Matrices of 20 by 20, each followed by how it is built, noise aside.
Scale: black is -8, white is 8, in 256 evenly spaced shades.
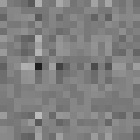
low rank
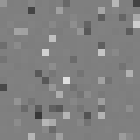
sparse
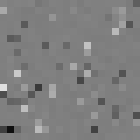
sparse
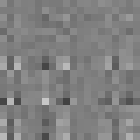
low rank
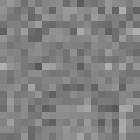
low rank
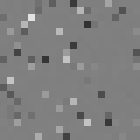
sparse
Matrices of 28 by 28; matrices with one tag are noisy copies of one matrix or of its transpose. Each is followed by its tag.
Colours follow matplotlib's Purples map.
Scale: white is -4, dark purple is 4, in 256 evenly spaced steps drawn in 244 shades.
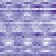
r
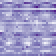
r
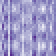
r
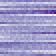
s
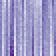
s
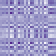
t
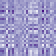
t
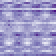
r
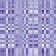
t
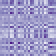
t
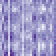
r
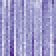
s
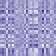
t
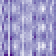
r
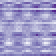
r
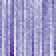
s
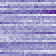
s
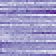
s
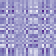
t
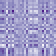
t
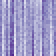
s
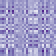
t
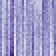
s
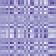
t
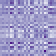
t
